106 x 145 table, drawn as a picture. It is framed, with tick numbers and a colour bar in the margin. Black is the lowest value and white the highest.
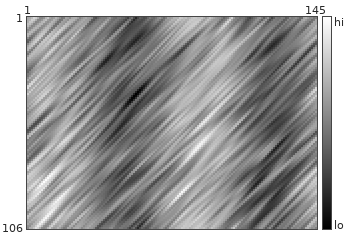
The bottom left is the ninth with the highest average. No lone cell stands out from its neighbours. Upright stripes repeat 2 times across the table. Overall the values sit about 50% of the way up the scale. No row or column stands out.
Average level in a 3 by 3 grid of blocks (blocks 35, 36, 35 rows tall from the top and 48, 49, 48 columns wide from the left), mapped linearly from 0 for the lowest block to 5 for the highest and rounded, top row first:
321
340
540
